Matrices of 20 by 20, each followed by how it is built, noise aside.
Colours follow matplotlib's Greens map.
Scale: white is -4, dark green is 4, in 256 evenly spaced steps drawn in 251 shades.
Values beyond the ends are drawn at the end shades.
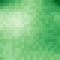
smooth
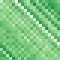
Toeplitz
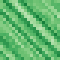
Toeplitz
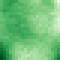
smooth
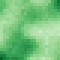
smooth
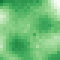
smooth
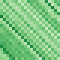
Toeplitz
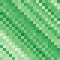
Toeplitz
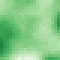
smooth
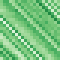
Toeplitz
